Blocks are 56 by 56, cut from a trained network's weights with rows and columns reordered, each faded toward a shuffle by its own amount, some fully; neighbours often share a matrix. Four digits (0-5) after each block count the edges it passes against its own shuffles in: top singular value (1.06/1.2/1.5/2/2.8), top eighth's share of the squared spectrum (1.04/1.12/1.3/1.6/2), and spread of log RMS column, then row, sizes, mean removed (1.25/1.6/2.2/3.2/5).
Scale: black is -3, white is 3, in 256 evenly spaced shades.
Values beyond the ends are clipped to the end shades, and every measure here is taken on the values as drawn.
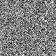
1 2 0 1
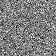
1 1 0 0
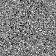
0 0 0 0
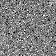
0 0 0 0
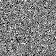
0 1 0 0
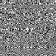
3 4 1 3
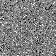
0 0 0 0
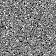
0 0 0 0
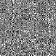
3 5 3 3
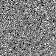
1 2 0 0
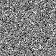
0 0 0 0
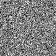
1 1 0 0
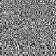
4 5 2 3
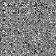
3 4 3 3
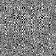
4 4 3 2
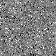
1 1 1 0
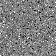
0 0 0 0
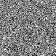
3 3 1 1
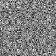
3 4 1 2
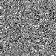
3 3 1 2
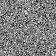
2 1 0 0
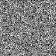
3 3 1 1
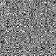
3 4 1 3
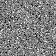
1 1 0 0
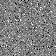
1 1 0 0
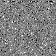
1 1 0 0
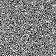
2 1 0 0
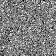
0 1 0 0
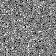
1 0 0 0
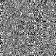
3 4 2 2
